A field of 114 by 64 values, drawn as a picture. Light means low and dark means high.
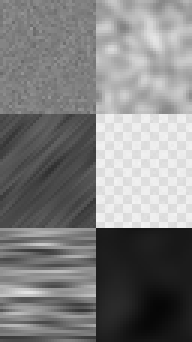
It is made of 3 by 2 panels. Panel 1,1: middling, fine-grained, faint in contrast. Panel 1,2: low, blotchy. Panel 2,1: high, slanting up to the right, faint in contrast. Panel 2,2: very low, checkered, faint in contrast. Panel 3,1: middling, streaked across, strong in contrast. Panel 3,2: very high, smooth, faint in contrast.
